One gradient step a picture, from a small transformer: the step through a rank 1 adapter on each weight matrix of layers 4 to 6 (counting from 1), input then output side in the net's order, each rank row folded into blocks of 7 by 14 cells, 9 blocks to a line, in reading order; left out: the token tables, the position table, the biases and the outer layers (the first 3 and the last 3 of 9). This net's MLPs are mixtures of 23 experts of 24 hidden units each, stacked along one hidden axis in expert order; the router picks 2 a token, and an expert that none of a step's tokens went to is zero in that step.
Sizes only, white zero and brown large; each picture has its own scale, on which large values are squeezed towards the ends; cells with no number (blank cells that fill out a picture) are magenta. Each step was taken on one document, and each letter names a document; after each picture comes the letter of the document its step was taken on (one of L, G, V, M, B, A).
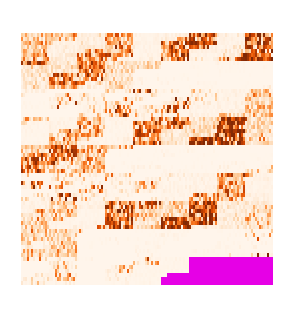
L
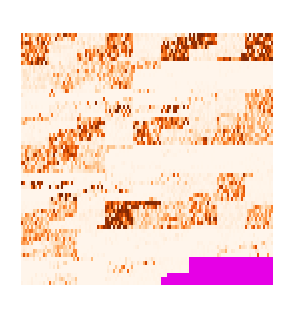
L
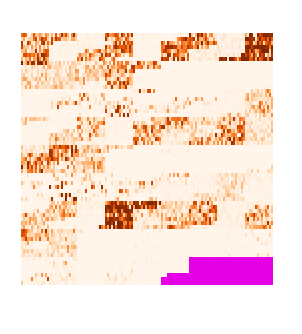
L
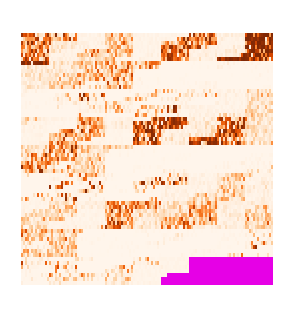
L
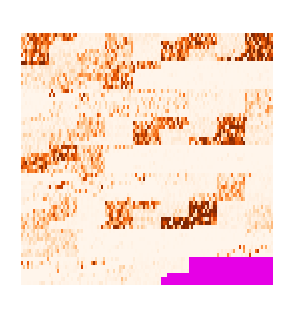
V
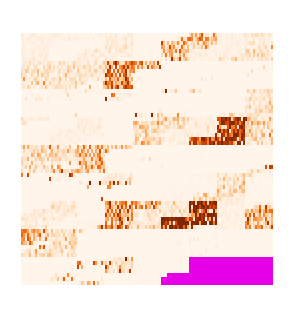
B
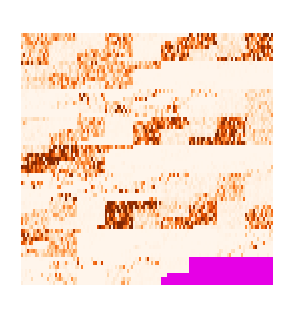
L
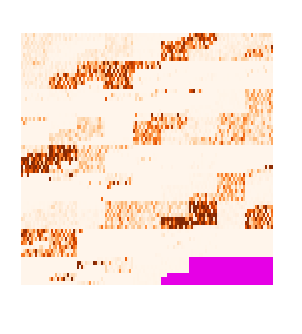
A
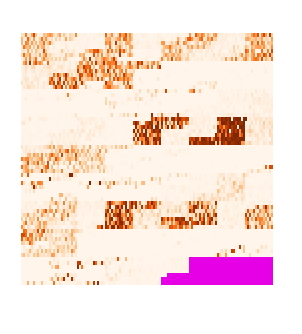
B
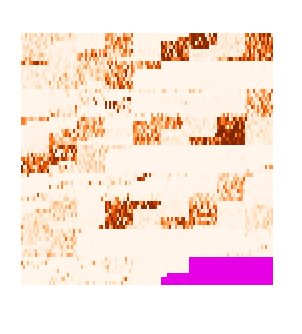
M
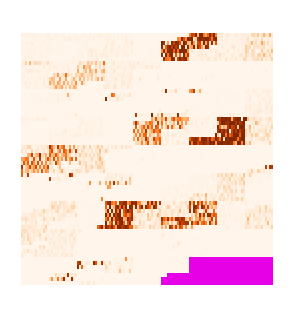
A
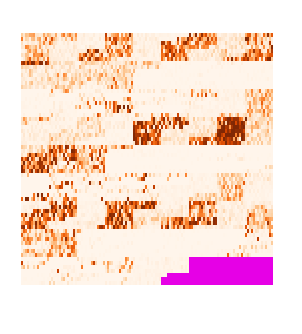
M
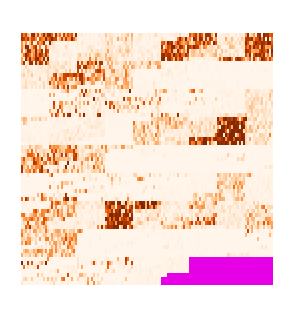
M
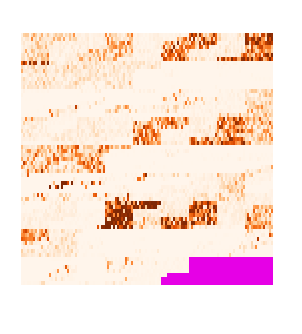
V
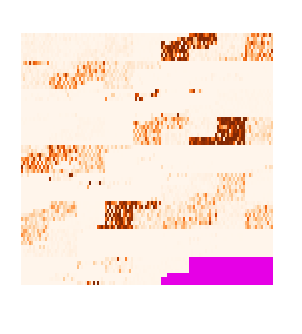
A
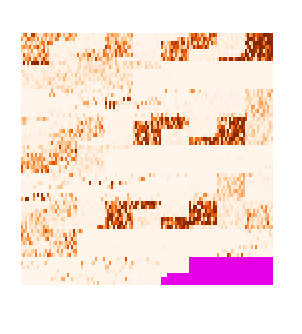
M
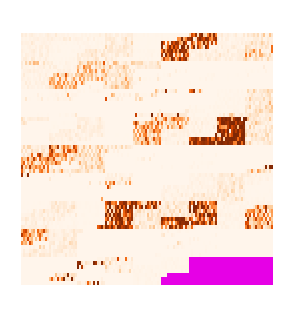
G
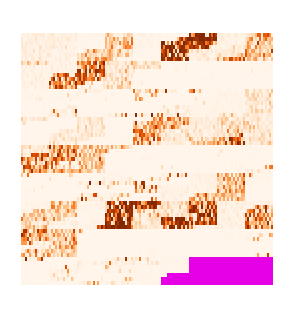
A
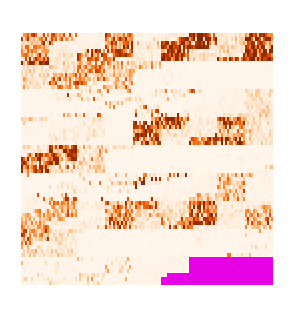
M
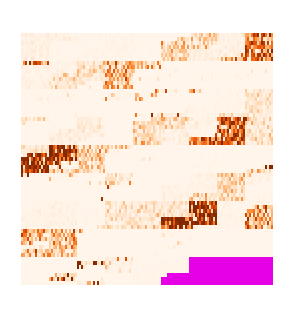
A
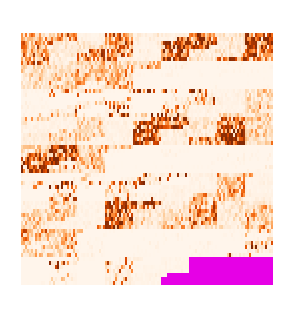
M
